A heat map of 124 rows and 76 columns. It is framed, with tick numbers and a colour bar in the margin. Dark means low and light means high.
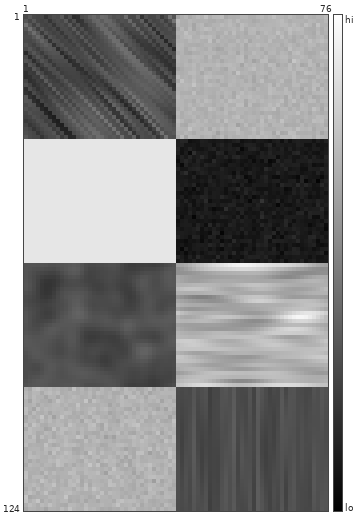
It is made of 4 by 2 panels. Panel 1,1: low, slanting down to the right. Panel 1,2: high, fine-grained, faint in contrast. Panel 2,1: very high, flat. Panel 2,2: very low, fine-grained, faint in contrast. Panel 3,1: low, blotchy, faint in contrast. Panel 3,2: high, streaked across. Panel 4,1: high, fine-grained, faint in contrast. Panel 4,2: low, streaked downward, faint in contrast.
